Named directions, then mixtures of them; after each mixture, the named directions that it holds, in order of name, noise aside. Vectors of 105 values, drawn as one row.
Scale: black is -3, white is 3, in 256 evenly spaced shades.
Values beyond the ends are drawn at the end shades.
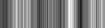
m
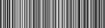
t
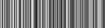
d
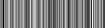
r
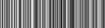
d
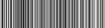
t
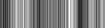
m, t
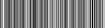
r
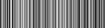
t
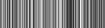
m, t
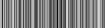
d, t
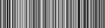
t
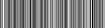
r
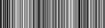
m, t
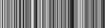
d, m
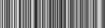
d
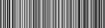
t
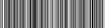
r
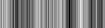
d, m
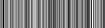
r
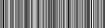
r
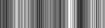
m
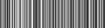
d, t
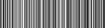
r, t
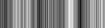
m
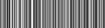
d, t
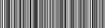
d, r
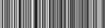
d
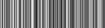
d
